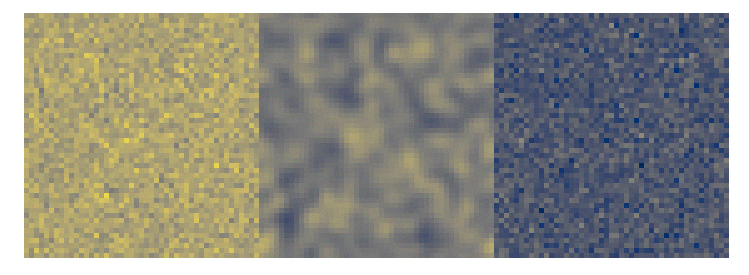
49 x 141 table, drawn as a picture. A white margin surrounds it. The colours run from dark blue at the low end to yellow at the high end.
The table splits into one row of 3 panels. Panel 1,1: high, fine-grained. Panel 1,2: middling, blotchy. Panel 1,3: low, fine-grained.
